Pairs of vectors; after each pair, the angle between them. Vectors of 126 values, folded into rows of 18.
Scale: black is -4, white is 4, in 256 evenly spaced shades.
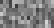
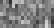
nearly parallel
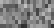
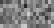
nearly opposite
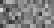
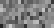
partly aligned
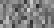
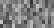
nearly opposite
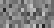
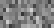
partly aligned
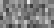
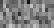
nearly opposite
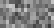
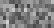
nearly parallel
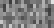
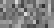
partly opposed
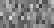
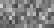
partly aligned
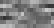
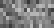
partly opposed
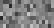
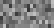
nearly parallel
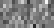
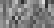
partly opposed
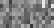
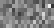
partly opposed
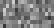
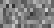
partly opposed
